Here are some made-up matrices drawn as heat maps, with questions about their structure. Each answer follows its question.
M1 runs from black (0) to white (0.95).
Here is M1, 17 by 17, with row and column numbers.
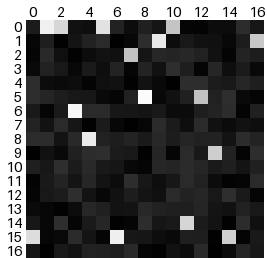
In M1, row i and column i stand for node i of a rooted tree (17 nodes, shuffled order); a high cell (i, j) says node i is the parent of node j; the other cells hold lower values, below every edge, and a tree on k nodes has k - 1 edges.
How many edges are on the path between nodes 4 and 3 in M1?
6
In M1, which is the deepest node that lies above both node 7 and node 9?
0
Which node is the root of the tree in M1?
15
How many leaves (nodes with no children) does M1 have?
8
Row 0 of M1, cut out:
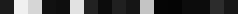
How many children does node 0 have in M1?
4
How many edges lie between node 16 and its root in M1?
3
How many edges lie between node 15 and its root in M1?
0
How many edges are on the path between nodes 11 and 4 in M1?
6
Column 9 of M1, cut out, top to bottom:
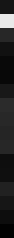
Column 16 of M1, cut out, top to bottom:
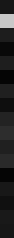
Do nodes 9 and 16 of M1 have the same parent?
yes
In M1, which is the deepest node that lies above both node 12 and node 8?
5
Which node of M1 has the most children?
0
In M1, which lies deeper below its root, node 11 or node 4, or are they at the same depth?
node 4
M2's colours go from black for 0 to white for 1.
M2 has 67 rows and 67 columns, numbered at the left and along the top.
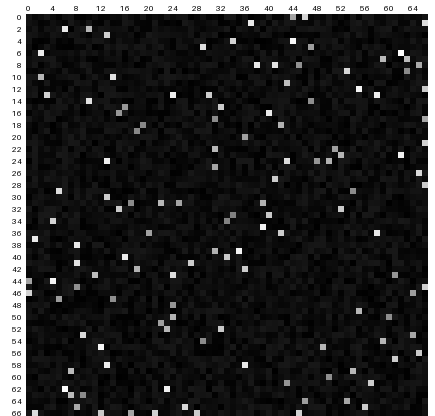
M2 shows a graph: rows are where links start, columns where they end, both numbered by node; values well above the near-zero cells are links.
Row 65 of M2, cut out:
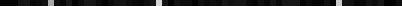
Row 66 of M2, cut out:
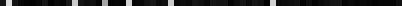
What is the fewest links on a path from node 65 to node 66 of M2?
3
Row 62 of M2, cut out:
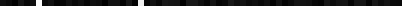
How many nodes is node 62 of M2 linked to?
2
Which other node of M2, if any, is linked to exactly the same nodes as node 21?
node 28
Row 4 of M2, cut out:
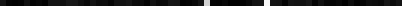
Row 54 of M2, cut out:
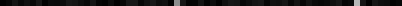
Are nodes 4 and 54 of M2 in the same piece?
yes
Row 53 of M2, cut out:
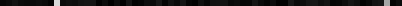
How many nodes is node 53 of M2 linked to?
2
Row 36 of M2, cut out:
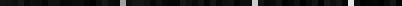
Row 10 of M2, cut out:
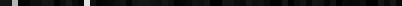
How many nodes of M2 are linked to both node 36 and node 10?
0
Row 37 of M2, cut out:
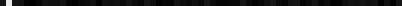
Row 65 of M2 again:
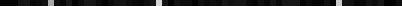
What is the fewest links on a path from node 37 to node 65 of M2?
5
